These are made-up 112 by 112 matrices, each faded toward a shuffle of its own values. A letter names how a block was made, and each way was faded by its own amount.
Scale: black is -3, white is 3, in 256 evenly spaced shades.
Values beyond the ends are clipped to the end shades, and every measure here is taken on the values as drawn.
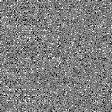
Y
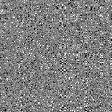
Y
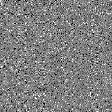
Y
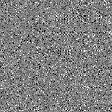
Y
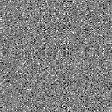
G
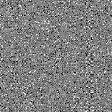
Y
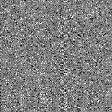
Y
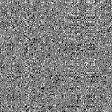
G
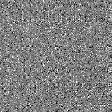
Y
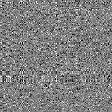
G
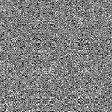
G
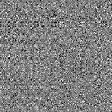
G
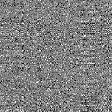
G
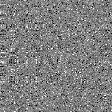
Y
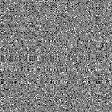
G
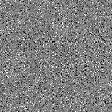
Y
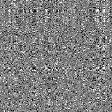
G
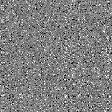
Y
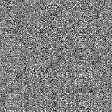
G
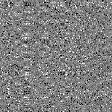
Y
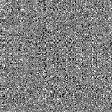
G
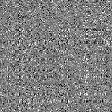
G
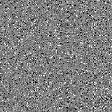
Y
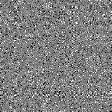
Y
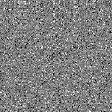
Y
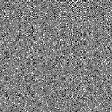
G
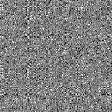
G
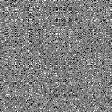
G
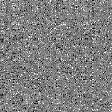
Y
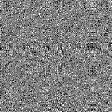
G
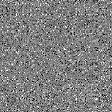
Y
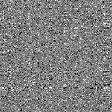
Y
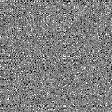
G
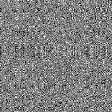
G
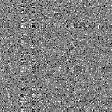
G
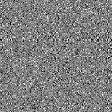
G
